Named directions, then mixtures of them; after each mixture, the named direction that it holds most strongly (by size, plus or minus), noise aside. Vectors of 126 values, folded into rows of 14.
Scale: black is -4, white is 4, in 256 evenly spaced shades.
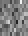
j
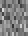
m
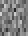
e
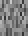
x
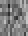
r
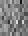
j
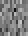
e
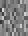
m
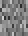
m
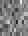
j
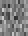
m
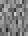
e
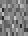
m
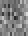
r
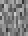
e
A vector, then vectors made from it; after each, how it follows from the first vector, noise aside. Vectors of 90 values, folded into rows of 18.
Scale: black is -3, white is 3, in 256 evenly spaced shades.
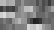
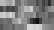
copied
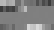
partly zeroed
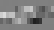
partly zeroed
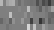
partly zeroed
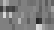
partly zeroed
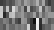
sign-scrambled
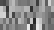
sign-scrambled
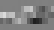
partly zeroed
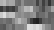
copied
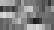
copied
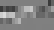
partly zeroed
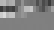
partly zeroed
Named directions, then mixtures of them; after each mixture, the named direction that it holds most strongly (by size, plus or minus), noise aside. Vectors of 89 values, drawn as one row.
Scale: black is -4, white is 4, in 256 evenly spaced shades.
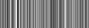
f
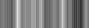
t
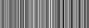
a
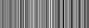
a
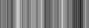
t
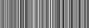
a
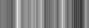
t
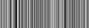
f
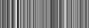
f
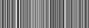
f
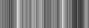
t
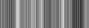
t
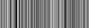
f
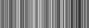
a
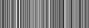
f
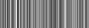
f
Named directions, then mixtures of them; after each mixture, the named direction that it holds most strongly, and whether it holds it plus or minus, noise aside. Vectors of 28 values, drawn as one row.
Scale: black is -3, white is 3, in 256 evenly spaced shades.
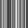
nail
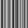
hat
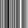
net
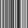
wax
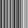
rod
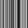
wax, plus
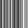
rod, plus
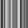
wax, minus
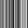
wax, plus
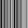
rod, plus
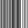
rod, plus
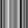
net, minus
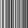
rod, minus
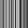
net, minus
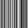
wax, minus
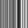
wax, plus
